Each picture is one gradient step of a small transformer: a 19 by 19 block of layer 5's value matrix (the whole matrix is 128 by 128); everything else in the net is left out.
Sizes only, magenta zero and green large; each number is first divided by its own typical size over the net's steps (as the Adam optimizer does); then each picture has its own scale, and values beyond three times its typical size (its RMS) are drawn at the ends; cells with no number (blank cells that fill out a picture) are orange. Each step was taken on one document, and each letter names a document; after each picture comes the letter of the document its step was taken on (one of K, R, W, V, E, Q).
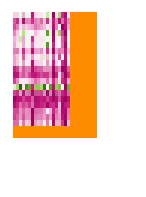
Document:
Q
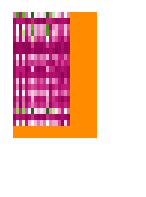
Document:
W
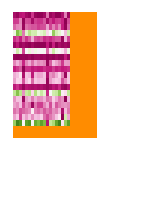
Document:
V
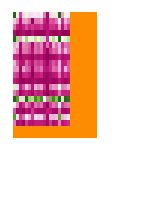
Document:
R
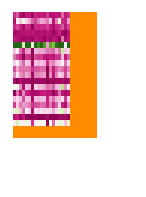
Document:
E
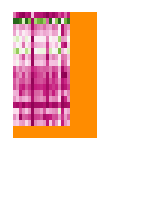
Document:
E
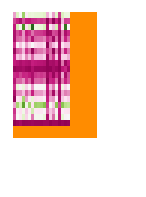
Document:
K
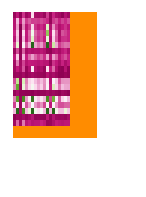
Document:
W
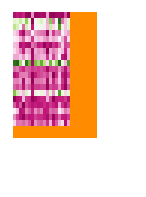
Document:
E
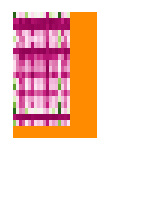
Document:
R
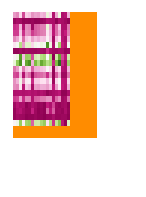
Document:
Q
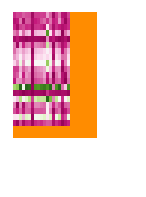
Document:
Q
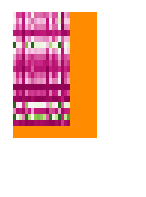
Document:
R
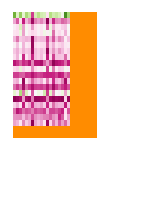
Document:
K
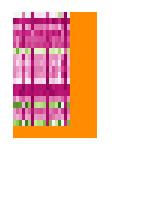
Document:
E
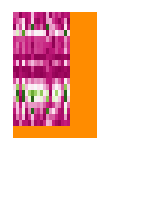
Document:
W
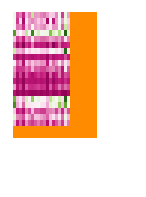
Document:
R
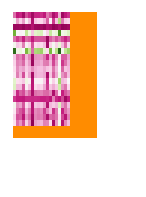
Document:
V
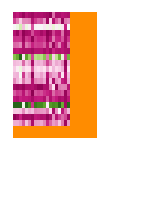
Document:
E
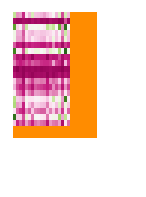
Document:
R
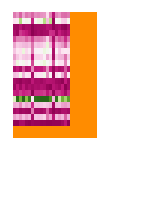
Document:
Q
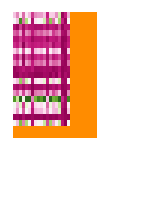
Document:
E
